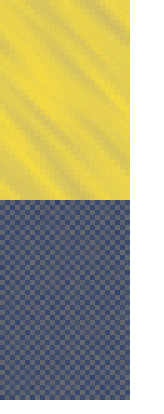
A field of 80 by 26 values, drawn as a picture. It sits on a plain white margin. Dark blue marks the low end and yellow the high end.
The table splits into 2 rows of 1 panel. Panel 1,1: very high, slanting down to the right, faint in contrast. Panel 2,1: low, checkered.
